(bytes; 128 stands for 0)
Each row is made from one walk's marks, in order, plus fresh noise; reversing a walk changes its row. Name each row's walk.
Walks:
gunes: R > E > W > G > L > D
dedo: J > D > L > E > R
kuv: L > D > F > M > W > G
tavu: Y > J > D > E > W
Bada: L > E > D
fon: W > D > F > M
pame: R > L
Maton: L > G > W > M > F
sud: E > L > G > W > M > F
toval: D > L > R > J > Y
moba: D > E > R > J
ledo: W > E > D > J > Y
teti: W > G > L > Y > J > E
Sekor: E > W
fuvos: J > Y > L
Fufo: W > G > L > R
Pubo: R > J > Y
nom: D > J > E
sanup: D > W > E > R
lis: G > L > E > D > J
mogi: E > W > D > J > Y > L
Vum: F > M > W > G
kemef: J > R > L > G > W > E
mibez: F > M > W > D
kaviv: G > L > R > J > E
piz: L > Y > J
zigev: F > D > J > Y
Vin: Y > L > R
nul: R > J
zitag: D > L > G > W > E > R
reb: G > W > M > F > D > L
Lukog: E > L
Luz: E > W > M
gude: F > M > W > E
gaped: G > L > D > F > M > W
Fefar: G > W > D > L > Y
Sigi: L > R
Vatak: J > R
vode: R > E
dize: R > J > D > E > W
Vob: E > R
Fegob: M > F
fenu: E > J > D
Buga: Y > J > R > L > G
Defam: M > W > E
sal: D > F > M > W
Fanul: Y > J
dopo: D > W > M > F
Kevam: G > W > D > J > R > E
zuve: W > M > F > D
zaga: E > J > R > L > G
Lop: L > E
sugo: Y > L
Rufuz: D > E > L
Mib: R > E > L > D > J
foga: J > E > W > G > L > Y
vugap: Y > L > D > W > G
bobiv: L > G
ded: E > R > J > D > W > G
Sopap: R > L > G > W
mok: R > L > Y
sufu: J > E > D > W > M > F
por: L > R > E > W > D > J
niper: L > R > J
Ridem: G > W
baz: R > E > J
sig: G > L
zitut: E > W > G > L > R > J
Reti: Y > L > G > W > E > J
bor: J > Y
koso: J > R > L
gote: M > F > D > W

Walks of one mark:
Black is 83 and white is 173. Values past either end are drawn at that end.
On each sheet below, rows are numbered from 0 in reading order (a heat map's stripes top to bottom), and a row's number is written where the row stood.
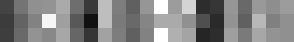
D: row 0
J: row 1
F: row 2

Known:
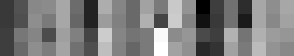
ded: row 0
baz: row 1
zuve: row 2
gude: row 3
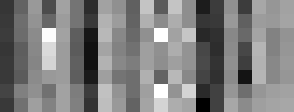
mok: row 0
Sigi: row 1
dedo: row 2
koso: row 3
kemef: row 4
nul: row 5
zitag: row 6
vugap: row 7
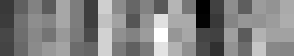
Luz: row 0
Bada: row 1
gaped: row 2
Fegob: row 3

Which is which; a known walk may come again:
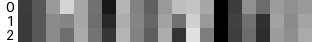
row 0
tavu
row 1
ded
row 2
Vob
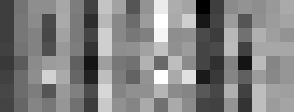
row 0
Bada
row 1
sanup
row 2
zuve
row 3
Fefar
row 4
nul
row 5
nom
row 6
reb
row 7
kaviv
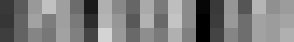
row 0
Buga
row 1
Vin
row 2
sud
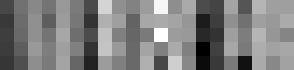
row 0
gaped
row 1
por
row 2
gude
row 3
Reti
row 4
baz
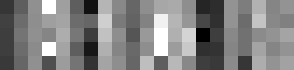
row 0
fuvos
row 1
Fegob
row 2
Rufuz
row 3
dedo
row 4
pame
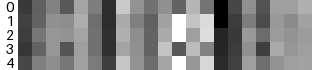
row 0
zitut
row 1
moba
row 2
toval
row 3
mok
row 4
zitag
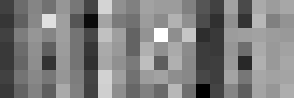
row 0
sig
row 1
Vatak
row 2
kuv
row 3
Sigi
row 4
Sopap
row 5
bobiv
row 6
Luz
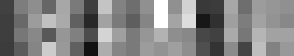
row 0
dopo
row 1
zigev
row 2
Maton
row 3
kemef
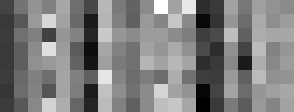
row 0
sal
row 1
Fanul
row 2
teti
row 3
koso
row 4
dize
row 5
Defam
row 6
ledo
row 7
fenu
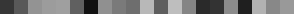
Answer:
Pubo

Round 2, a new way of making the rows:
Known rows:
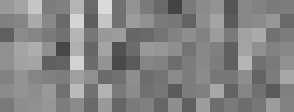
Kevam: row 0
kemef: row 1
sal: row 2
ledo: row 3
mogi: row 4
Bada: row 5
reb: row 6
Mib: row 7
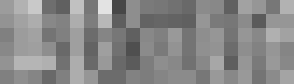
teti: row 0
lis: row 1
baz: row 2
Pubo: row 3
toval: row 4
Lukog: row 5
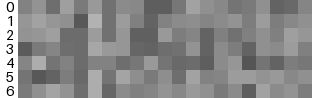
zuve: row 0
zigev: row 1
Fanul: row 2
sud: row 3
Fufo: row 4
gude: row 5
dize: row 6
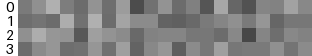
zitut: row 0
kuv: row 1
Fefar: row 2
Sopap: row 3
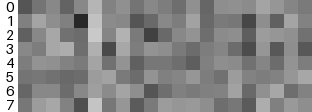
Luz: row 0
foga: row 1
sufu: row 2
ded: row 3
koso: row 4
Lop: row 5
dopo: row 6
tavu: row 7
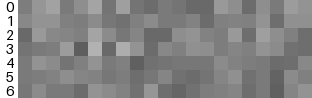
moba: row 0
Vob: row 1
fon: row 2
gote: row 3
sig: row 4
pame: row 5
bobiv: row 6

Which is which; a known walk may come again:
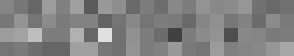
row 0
mibez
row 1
Sigi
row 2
Kevam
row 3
Lop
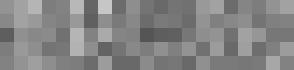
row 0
kaviv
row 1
Vatak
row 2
gaped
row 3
Rufuz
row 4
nul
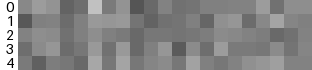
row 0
fuvos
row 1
Maton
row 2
sig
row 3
Sopap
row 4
Defam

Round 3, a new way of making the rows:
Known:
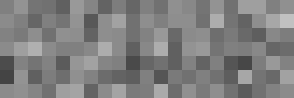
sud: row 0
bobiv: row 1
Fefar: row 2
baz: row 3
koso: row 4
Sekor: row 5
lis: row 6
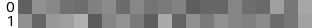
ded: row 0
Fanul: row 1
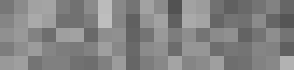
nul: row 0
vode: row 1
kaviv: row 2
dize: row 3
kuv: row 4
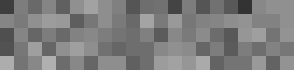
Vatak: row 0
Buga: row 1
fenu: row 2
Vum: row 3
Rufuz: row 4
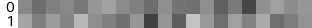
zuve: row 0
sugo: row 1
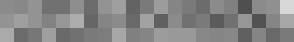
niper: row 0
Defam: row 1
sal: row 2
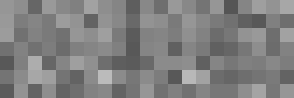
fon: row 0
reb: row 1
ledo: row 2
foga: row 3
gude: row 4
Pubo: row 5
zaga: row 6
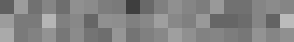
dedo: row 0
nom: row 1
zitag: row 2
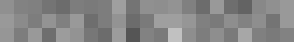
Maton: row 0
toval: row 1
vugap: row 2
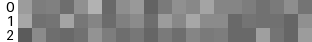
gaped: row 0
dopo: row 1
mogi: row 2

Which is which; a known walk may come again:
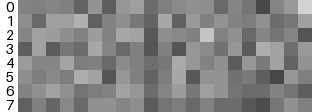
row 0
Sigi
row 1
Fanul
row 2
pame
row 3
Lukog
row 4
moba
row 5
Ridem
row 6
Mib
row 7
kemef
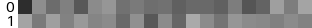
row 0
Vob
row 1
Reti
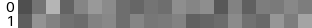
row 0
mibez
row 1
ded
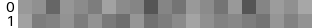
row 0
fon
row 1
zitag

